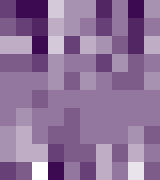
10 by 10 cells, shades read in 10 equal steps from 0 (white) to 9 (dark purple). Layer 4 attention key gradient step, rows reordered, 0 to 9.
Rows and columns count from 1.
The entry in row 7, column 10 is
5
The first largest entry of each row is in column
2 3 3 3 5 3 5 4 4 4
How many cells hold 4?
14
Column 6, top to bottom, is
4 5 3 5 4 5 5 5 6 7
